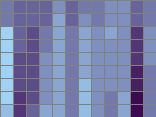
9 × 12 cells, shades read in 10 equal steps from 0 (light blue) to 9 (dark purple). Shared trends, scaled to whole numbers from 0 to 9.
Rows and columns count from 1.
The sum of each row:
50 48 41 42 42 44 43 45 44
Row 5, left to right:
0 6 6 3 2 4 2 3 3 3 7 3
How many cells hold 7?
5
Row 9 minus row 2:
-3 2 0 -3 0 -1 -2 -1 1 -1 4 0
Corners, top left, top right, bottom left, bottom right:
4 4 1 4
